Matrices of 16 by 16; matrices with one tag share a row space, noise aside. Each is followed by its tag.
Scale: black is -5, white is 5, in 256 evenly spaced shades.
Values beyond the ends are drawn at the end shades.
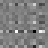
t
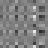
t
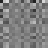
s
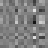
t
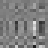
t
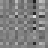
t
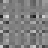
s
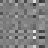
t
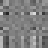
s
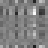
t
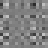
s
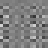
s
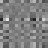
s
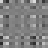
s
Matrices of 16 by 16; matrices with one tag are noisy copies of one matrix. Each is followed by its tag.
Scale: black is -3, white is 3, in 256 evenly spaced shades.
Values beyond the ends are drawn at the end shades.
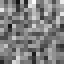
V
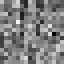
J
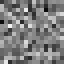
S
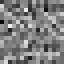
S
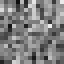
V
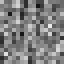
J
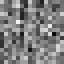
J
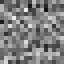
S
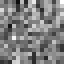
V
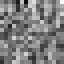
V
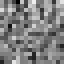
V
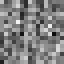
J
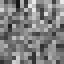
V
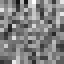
V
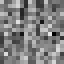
J
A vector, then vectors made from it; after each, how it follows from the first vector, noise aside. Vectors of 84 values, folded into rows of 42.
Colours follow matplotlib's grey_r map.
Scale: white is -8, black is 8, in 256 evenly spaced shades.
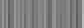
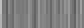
reversed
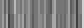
scaled up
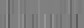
partly zeroed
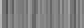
reversed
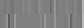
partly zeroed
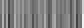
scaled up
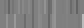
partly zeroed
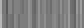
reversed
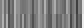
scaled up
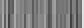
scaled up
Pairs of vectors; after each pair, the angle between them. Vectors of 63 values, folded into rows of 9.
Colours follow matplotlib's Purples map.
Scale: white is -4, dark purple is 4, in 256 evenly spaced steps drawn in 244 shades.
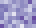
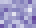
nearly parallel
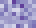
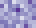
nearly opposite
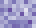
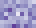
partly aligned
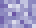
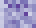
nearly opposite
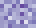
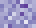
nearly parallel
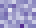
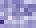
orthogonal
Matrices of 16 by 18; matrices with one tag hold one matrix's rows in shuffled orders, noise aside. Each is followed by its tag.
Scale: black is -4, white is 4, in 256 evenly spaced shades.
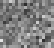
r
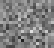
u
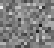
r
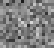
u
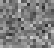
u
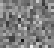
u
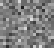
u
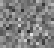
u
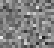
r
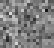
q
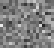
r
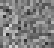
q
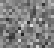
u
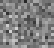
q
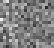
q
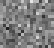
u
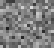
u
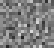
u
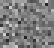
q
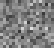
u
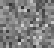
u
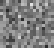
u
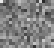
r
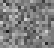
q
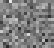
q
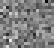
q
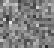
q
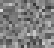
r
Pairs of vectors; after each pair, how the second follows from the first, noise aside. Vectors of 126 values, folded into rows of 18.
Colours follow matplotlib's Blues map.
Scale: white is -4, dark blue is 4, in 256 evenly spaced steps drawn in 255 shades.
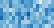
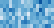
negated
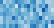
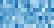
sign-scrambled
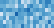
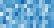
sign-scrambled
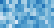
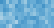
shrunk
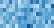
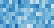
negated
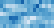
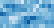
negated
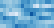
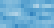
shrunk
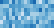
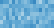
shrunk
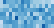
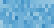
shrunk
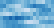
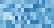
sign-scrambled
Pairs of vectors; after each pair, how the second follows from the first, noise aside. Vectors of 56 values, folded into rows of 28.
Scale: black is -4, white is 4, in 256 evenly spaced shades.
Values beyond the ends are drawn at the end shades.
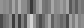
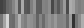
shuffled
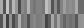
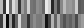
scaled up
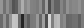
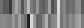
shuffled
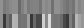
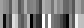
scaled up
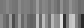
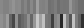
sign-scrambled
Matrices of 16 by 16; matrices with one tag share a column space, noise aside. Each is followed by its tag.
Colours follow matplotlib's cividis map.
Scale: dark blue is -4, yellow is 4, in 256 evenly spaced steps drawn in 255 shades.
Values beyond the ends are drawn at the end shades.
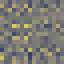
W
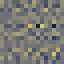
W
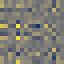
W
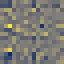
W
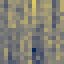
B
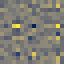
W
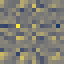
W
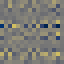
W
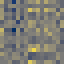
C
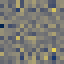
W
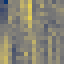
B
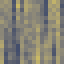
B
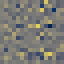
W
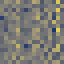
C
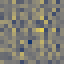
C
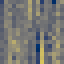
B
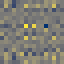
W
